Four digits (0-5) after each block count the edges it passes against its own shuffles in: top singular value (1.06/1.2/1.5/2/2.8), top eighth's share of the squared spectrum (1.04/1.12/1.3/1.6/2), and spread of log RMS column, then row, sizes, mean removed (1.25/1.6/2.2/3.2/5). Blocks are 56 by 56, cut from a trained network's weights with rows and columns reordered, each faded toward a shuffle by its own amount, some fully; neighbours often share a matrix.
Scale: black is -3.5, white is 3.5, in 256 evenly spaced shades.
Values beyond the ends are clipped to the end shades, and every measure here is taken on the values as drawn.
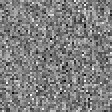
3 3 1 0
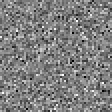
0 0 0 0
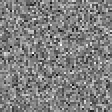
1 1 0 0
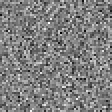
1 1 0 0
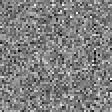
2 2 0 0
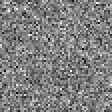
2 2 1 0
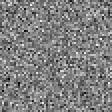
0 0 0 0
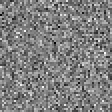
0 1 0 0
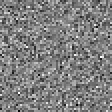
1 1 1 0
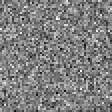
0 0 0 0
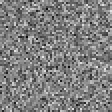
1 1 0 0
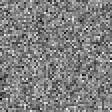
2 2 0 0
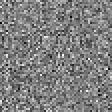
3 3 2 1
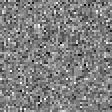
1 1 0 0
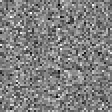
3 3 2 0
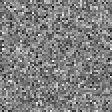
1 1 0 1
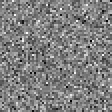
2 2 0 0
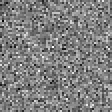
1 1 0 0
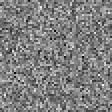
1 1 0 0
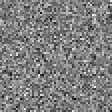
3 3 1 1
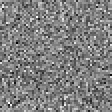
2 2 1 0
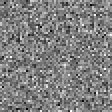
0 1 0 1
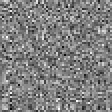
3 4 2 1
